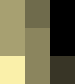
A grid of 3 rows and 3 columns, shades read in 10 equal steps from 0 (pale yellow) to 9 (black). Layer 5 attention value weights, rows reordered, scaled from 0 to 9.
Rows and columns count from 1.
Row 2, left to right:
3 4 9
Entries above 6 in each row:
1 1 1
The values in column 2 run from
4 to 5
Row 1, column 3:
9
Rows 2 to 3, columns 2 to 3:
4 9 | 4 7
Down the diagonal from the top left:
3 4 7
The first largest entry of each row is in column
3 3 3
